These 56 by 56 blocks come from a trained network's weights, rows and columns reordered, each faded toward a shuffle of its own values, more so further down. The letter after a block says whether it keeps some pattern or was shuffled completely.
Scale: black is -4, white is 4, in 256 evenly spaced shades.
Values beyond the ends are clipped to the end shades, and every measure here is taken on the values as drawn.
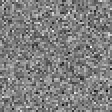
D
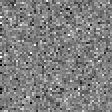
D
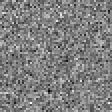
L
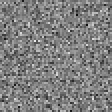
D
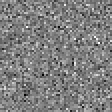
D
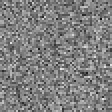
D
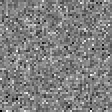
L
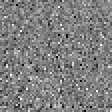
D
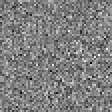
D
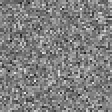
D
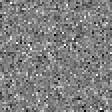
L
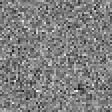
D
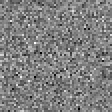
D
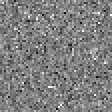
L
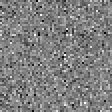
D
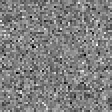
D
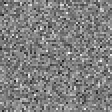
L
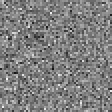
D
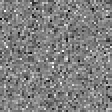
D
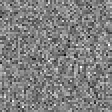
D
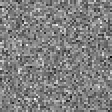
D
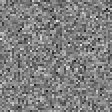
L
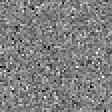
L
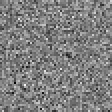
L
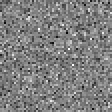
L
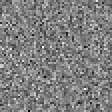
D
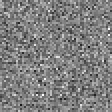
D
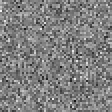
D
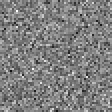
L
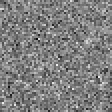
L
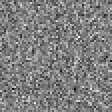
L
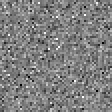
L
